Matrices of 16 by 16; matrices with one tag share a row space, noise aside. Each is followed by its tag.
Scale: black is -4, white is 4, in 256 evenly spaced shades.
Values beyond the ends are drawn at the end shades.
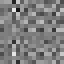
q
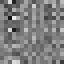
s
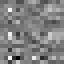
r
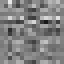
r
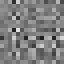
q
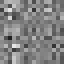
s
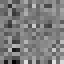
s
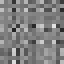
q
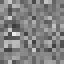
s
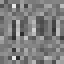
q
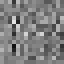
q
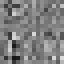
s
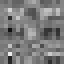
r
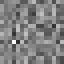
q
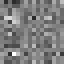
s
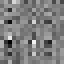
s
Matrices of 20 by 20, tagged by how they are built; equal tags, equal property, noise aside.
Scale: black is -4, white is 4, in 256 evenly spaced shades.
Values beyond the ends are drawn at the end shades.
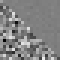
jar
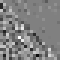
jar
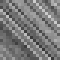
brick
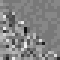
jar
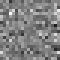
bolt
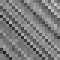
brick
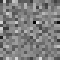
bolt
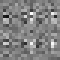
bolt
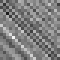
brick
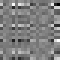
bolt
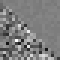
jar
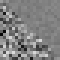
jar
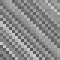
brick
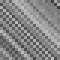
brick
